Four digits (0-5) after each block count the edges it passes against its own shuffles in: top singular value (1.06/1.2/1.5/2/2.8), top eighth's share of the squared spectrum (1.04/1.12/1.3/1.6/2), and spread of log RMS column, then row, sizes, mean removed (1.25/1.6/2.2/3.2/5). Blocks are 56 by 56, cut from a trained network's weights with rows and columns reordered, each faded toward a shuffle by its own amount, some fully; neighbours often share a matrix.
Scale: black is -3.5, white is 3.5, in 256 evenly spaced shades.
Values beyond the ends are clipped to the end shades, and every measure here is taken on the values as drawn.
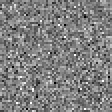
1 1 0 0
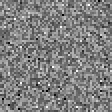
0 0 0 0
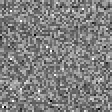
0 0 0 0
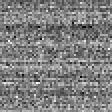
4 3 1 1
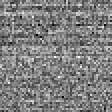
3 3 0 1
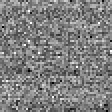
2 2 0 0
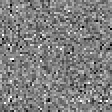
2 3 1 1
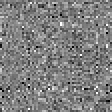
3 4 2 2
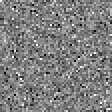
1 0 0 0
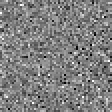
2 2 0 0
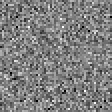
1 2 0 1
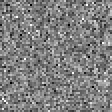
0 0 0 0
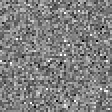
0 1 0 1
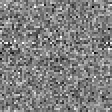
2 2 0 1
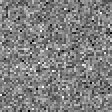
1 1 0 0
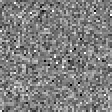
0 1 0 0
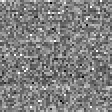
2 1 0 0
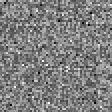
0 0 0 0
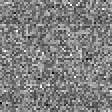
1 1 0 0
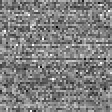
3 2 0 1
